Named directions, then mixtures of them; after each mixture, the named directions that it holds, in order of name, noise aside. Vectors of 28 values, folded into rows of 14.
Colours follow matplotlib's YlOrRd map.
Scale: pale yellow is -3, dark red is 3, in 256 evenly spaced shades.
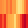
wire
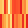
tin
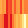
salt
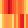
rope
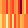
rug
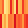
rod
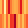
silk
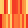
tin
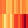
salt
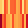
salt, tin, wire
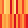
rod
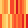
rod, rope, tin
